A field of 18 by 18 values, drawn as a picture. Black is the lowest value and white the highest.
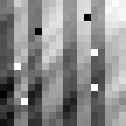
The ninth with the lowest average is the bottom left. Six lone cells stand out: four far higher and two far lower than their neighbours. There is an overall slope up to the top right. Stripes running up and down repeat 4 times from left to right.
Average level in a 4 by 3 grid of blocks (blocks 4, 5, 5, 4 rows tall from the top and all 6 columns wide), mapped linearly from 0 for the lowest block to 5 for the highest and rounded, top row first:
2 5 5
2 4 4
1 2 3
0 1 2
